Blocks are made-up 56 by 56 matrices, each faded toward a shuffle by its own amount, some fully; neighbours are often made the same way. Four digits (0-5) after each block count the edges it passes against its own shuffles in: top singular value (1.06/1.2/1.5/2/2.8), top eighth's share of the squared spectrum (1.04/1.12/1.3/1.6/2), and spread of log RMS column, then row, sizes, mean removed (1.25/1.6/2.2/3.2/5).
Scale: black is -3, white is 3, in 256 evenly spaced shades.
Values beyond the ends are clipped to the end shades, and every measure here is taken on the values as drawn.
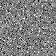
2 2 0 0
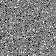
0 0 0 0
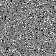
0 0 0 0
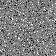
0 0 0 0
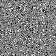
1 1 1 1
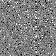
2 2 1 0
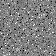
0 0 0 0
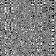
4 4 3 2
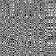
4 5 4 3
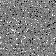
2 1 0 0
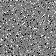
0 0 0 0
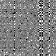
4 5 3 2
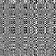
5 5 4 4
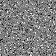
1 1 0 0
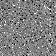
2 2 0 0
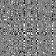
4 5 3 2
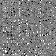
3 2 1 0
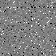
2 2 0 1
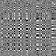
5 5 4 4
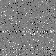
3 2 0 1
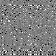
4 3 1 2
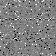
3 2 0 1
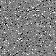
2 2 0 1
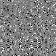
3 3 1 1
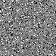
1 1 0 0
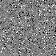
2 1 1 0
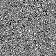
1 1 0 0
